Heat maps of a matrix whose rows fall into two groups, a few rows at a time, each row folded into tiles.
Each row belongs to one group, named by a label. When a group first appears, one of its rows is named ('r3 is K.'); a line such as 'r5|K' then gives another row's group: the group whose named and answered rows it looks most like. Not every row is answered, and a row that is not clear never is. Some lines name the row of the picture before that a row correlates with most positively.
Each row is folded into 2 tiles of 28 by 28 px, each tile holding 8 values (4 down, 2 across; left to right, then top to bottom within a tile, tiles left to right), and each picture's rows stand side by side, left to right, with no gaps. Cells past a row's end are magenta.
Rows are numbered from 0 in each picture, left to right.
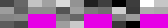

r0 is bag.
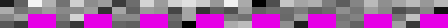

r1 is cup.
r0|bag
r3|cup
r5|cup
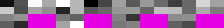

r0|bag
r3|bag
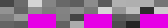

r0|bag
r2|cup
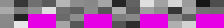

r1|cup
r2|bag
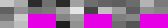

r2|bag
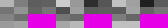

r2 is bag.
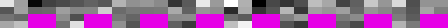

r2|cup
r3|bag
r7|cup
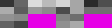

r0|bag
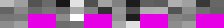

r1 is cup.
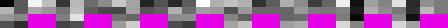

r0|bag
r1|cup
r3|bag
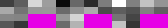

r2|cup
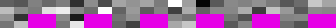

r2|cup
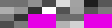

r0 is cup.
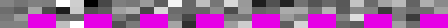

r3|cup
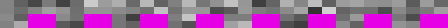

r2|cup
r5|cup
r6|cup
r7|cup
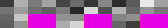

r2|bag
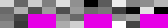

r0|cup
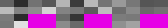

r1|cup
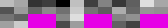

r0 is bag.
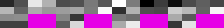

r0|bag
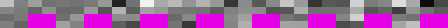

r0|cup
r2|bag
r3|cup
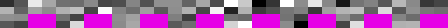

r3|cup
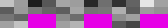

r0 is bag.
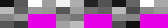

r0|bag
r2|bag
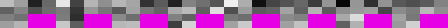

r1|cup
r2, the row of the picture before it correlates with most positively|1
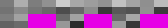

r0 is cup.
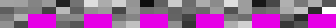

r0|cup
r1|bag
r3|cup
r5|cup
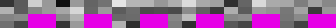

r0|bag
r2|cup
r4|bag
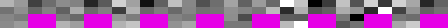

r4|cup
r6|cup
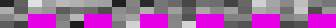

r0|bag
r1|cup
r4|bag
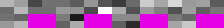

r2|bag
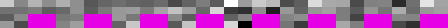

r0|cup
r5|bag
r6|cup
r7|bag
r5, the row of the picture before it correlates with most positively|2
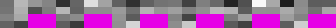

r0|cup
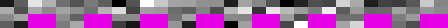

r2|bag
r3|cup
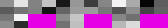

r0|cup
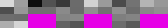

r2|bag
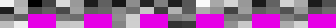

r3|bag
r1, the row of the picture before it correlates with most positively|0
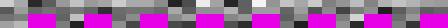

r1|cup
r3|bag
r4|bag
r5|cup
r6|cup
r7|cup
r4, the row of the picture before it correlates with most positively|3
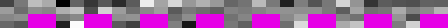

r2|bag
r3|cup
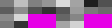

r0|cup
